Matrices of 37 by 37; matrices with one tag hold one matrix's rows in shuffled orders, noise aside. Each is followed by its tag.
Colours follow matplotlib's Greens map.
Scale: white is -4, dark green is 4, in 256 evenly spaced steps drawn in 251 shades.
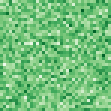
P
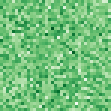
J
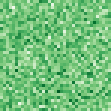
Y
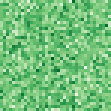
J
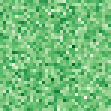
J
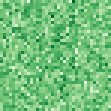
J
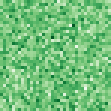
J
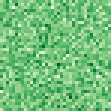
Y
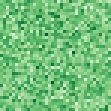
J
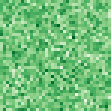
J
